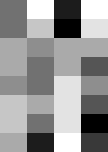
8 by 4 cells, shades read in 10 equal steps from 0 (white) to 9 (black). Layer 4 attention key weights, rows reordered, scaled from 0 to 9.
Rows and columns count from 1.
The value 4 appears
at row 3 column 2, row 5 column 1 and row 5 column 4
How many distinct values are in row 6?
4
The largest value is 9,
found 2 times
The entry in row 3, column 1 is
3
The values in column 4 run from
0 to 9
